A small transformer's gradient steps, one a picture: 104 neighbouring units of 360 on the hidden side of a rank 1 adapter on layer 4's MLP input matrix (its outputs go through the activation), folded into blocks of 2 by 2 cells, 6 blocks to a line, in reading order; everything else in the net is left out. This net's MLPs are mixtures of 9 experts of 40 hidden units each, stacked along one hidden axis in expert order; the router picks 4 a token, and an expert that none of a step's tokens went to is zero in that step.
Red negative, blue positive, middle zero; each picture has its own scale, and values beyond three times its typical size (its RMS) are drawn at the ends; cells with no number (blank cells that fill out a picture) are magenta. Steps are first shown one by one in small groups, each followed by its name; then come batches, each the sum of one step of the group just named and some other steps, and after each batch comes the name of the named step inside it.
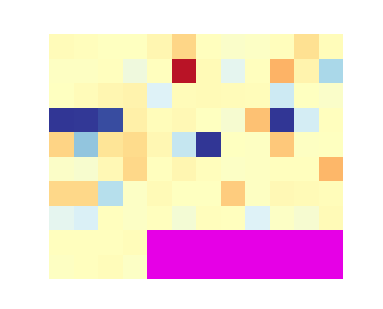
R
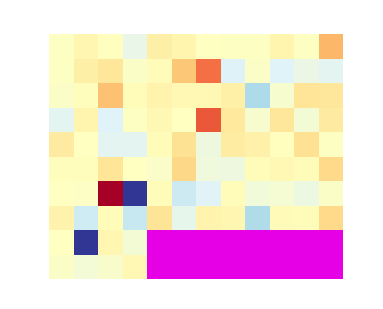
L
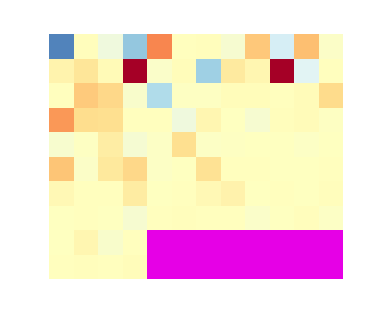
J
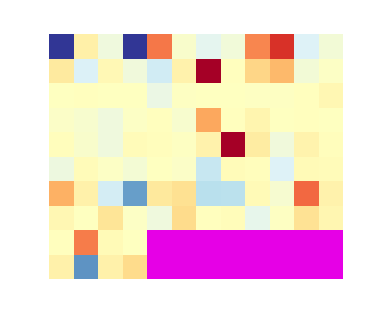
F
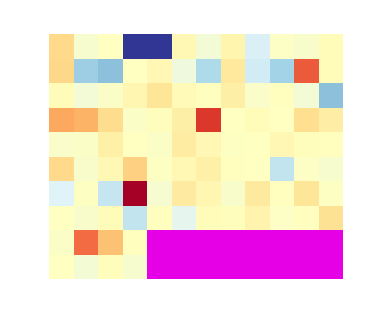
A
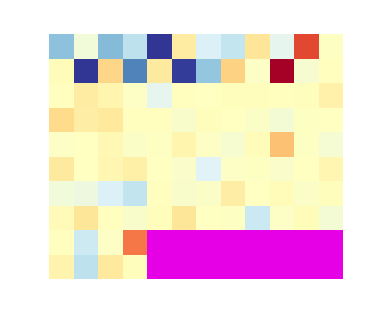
J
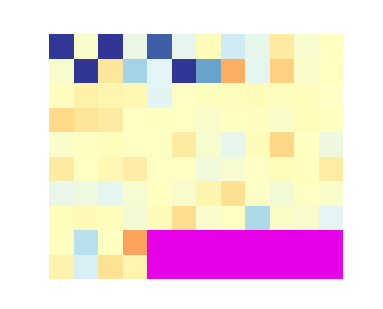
J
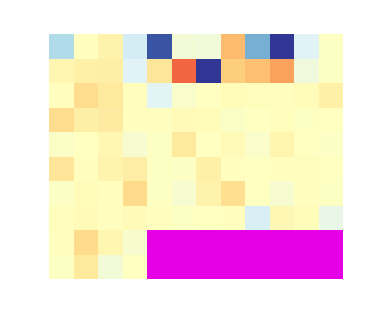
J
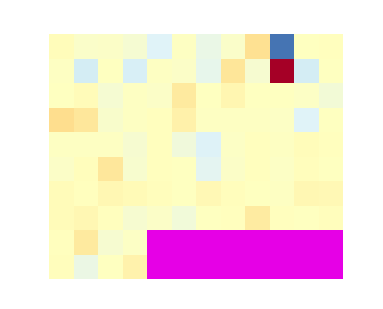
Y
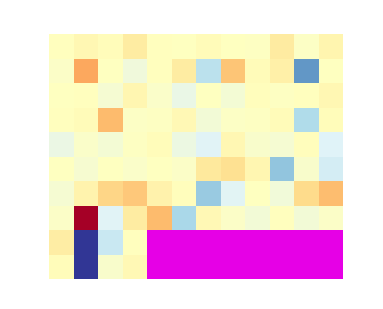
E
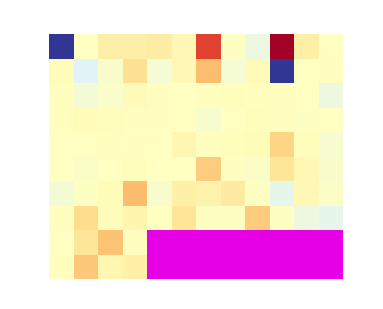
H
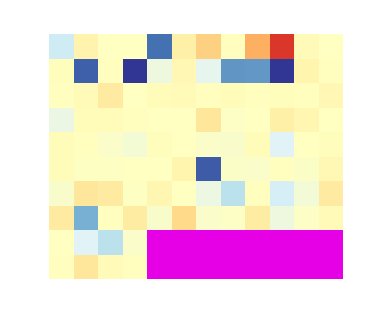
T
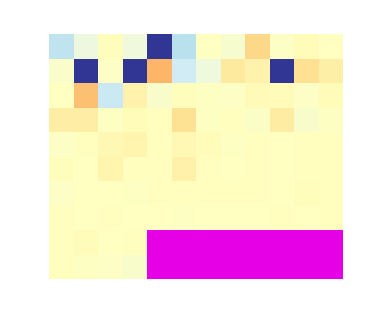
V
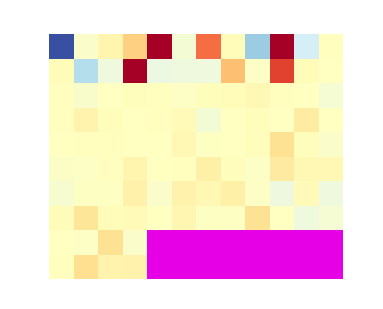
H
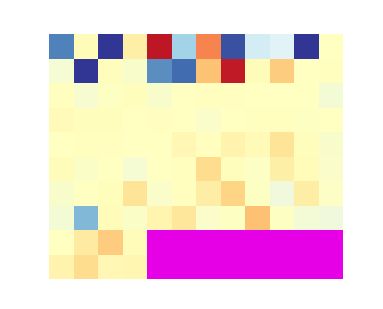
H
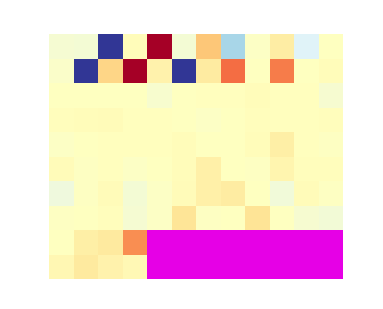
H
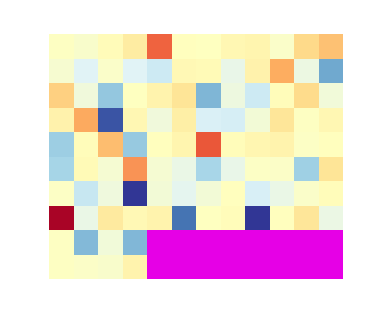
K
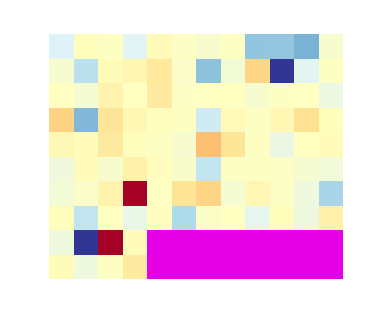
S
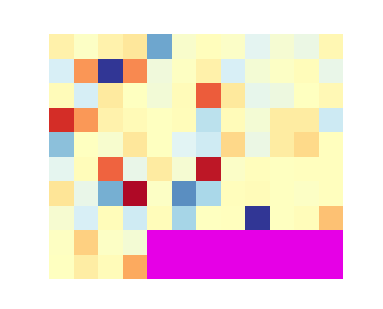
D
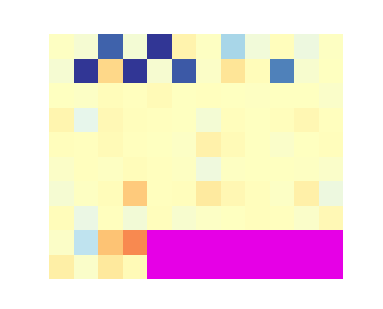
S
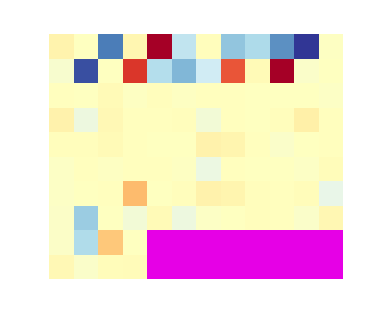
S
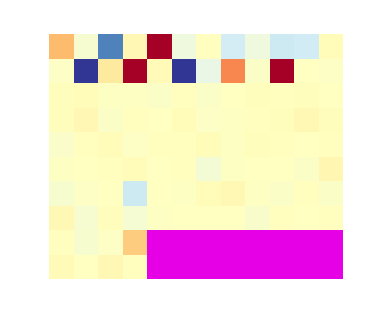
K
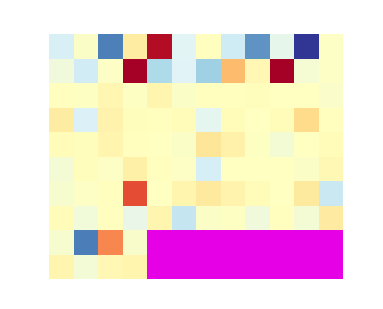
S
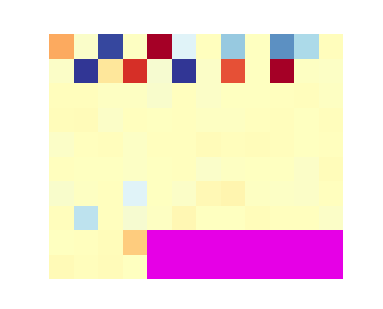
K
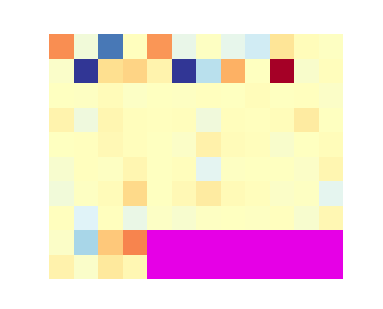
S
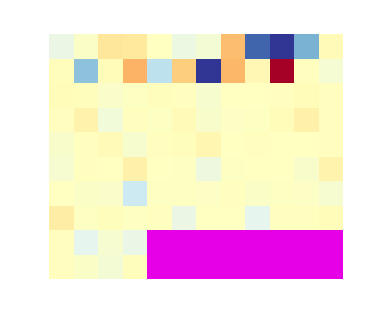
K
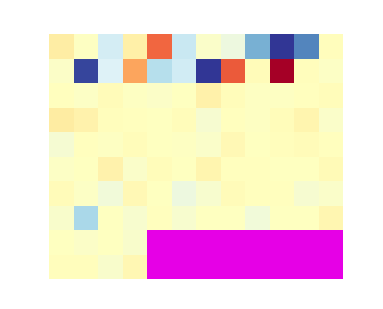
D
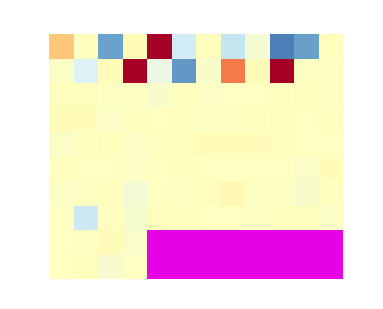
K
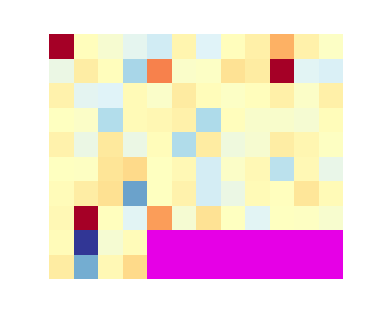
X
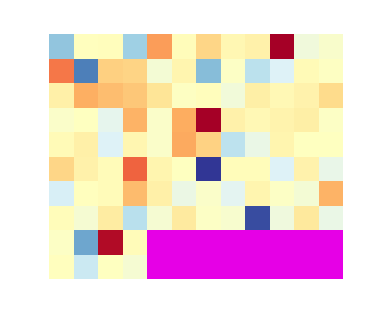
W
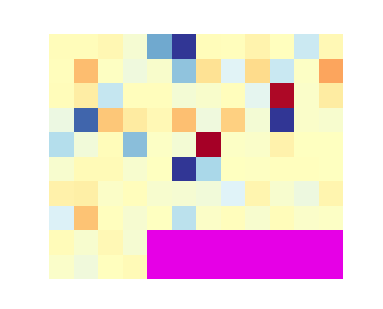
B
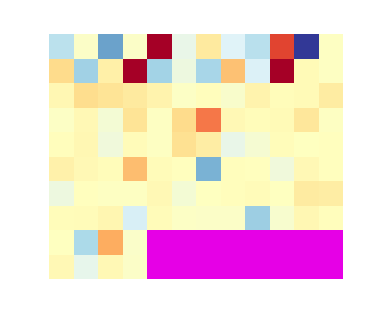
W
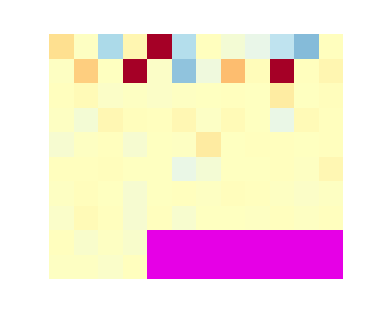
B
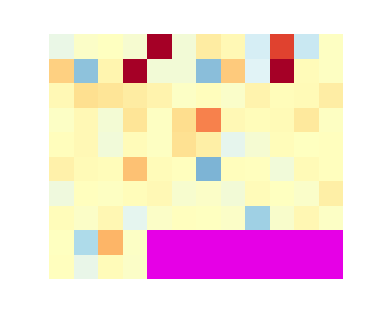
W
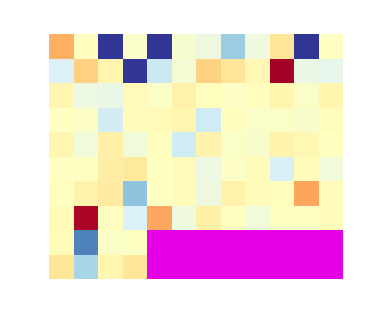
X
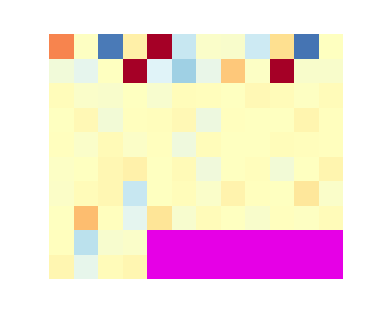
X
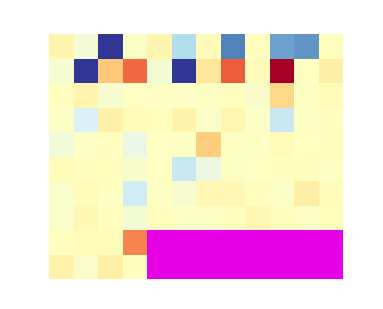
B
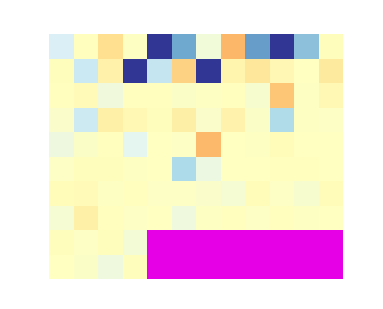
B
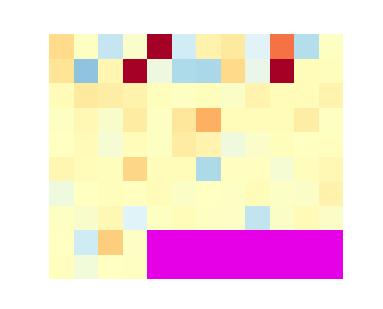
W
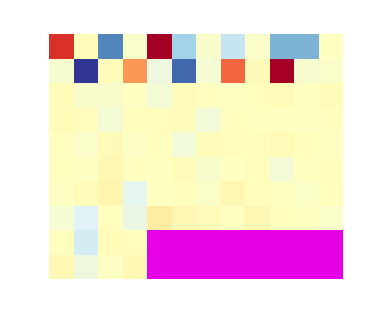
X
